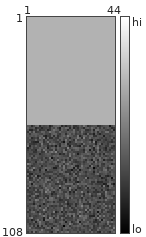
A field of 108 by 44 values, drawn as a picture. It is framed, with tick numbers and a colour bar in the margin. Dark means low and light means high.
The table splits into 2 rows of 1 panel. Panel 1,1: high, flat. Panel 2,1: low, fine-grained.
